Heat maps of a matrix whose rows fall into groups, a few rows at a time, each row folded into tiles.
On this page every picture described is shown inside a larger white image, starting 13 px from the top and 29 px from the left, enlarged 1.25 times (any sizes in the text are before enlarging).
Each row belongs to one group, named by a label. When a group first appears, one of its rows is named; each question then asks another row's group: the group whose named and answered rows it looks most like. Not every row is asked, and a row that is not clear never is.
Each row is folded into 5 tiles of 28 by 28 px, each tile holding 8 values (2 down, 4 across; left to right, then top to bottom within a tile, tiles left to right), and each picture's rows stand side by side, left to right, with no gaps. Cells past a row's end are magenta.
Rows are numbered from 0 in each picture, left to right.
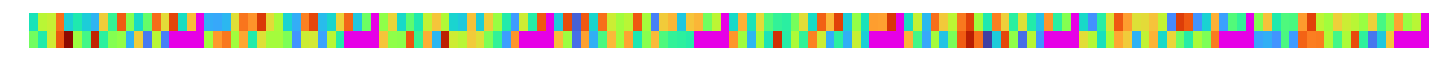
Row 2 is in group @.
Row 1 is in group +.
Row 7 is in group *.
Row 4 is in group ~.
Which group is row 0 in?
~
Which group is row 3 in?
*
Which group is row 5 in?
*
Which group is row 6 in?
+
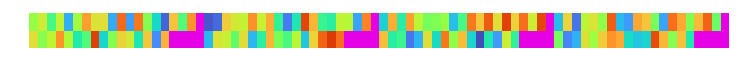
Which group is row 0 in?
@
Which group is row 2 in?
~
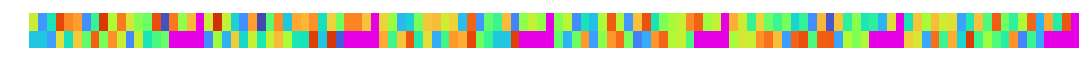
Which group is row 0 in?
~
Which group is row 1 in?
~
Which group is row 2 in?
@
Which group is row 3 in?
*
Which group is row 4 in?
@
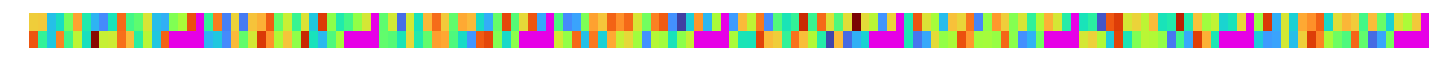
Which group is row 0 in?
@
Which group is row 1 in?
*
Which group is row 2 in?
*
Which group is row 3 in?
+
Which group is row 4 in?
~
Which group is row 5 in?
*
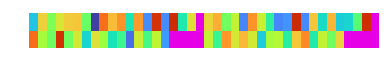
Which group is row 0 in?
~
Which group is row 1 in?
@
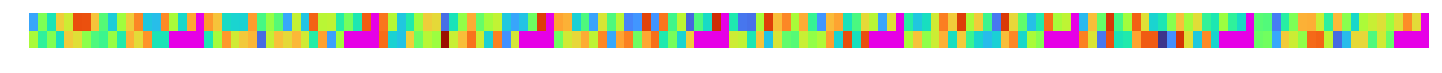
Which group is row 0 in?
+
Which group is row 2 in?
@
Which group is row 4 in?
+
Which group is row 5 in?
+
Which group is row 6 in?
*
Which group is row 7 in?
*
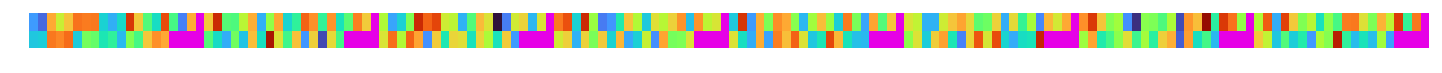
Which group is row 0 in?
+
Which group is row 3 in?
~
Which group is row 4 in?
*
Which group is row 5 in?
@
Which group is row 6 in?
~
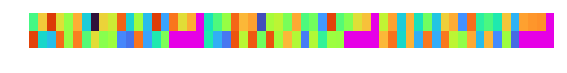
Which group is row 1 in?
~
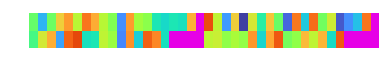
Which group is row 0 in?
+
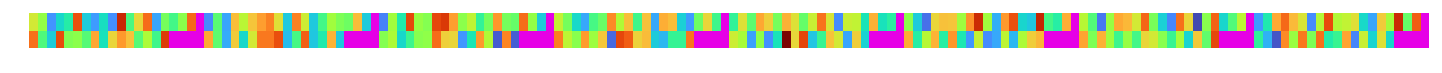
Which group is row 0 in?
@
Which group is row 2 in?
*
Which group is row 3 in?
@
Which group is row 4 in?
*
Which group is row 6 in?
+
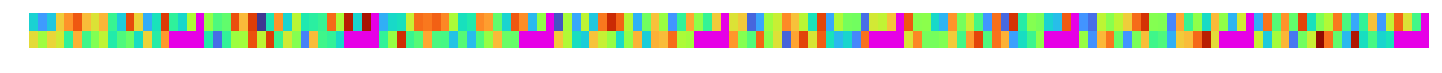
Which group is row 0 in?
+
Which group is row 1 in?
~
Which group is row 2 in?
+
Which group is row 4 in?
@
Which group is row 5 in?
@
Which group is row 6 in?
+
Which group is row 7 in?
*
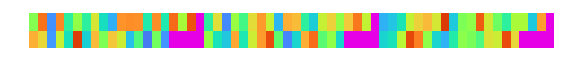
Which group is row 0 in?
~
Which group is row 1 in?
*
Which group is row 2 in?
+
